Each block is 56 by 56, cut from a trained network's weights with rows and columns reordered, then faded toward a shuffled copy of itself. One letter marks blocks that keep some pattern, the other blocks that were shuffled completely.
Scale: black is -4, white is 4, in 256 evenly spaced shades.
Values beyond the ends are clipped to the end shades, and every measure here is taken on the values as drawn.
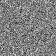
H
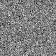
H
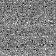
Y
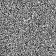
H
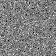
H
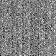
Y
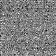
Y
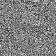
Y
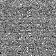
Y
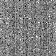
Y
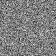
H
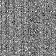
Y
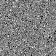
H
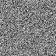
Y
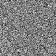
Y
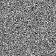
Y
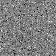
H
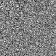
Y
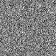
Y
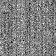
Y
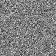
H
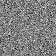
H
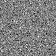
H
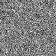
Y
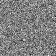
H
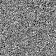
H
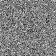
H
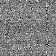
Y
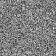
Y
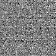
Y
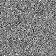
Y
